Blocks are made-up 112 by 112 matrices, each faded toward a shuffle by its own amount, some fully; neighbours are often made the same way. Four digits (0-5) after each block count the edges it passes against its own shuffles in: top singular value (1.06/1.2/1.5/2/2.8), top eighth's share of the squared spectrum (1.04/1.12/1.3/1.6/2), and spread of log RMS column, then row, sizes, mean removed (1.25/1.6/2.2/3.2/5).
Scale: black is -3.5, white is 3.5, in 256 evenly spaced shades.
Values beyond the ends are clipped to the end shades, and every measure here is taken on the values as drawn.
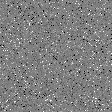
0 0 0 0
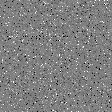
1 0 0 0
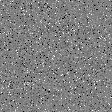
0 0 0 0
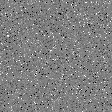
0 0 0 0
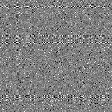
5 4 2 3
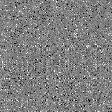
4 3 1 2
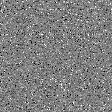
3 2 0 1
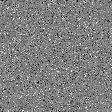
0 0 0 0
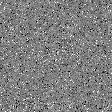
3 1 0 0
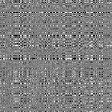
5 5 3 4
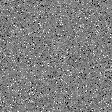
2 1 0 0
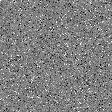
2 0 0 0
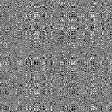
5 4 3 3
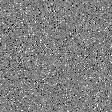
2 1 0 0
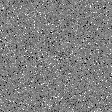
0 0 0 0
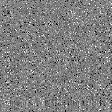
4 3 2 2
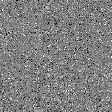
4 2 1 1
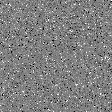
2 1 0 0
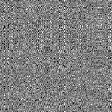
5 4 3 3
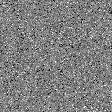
2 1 0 0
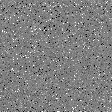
2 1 0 1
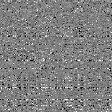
4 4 2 3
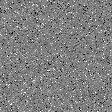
0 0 0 0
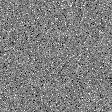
0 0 0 0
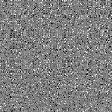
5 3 2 2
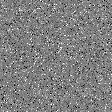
2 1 0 1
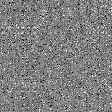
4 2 1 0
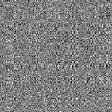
5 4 3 3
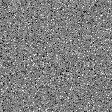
3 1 0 0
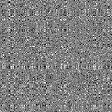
5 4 3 3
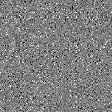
4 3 1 1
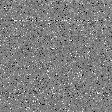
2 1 0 1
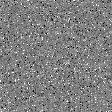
3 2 0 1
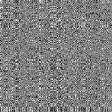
5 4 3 3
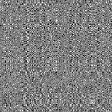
5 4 3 3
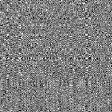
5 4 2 3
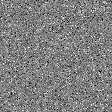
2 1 0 0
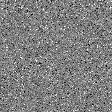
2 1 0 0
